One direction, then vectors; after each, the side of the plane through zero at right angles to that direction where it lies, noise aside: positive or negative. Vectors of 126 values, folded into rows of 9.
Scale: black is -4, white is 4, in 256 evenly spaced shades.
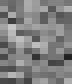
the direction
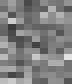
negative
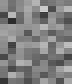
positive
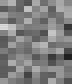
positive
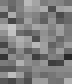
positive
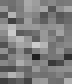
positive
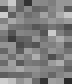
negative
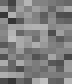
positive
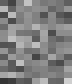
positive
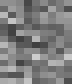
negative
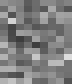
negative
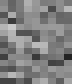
positive
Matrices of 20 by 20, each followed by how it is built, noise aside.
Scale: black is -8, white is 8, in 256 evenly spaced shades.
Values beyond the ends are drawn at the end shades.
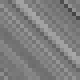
Toeplitz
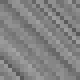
Toeplitz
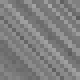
Toeplitz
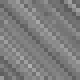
Toeplitz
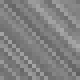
Toeplitz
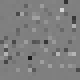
sparse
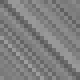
Toeplitz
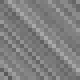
Toeplitz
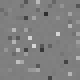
sparse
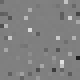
sparse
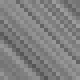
Toeplitz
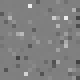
sparse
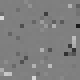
sparse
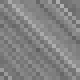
Toeplitz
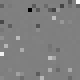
sparse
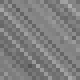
Toeplitz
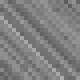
Toeplitz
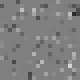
sparse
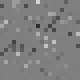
sparse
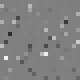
sparse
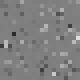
sparse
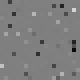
sparse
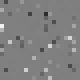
sparse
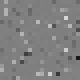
sparse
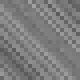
Toeplitz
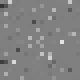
sparse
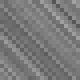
Toeplitz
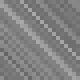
Toeplitz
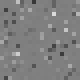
sparse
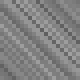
Toeplitz
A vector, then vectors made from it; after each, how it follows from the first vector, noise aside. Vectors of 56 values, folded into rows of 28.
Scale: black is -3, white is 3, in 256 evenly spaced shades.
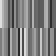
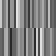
wrapped around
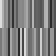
copied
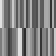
sign-scrambled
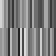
copied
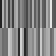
sign-scrambled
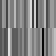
reversed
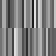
wrapped around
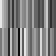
copied
